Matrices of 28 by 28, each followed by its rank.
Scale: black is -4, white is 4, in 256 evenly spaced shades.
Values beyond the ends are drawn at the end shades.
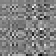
three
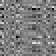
three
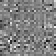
five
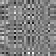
two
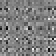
three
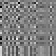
two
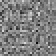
five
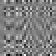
two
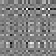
two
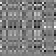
two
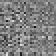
five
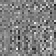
five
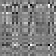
two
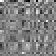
three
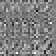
five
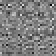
five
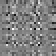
three
